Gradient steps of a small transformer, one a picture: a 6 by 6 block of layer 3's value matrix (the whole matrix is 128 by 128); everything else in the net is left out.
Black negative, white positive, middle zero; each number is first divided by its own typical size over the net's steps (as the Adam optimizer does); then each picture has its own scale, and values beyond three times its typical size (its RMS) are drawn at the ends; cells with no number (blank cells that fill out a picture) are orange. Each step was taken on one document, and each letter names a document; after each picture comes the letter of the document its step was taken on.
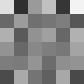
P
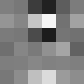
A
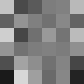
P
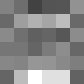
A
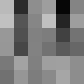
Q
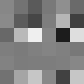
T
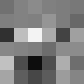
T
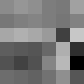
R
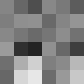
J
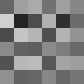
J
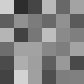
P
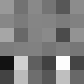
Q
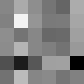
R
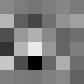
T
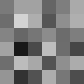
J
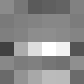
A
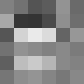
T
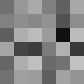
J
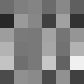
P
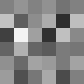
R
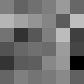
R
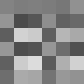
J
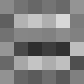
A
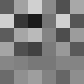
J
